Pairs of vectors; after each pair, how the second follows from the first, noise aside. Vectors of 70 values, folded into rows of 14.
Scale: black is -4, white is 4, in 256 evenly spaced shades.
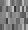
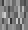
wrapped around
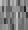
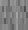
shrunk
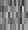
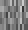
negated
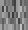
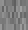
shrunk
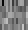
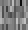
wrapped around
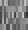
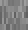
shrunk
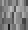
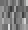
negated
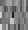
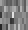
negated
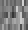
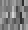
negated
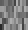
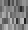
shuffled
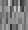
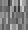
negated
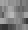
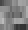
wrapped around
